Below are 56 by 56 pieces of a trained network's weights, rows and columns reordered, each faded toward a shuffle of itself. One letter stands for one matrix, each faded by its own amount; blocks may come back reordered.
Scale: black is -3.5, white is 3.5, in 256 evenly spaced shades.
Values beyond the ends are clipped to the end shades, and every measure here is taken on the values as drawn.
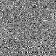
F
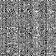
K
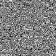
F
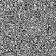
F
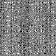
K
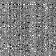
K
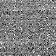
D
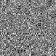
F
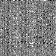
K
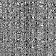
K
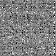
D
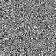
F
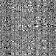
K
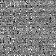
D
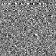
F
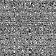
D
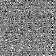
D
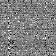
D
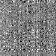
K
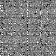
D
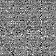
D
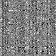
K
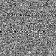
F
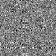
F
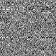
F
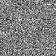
F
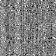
K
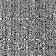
K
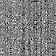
K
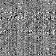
K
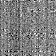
K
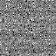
D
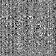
K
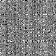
K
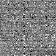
D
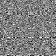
F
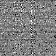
D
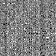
K
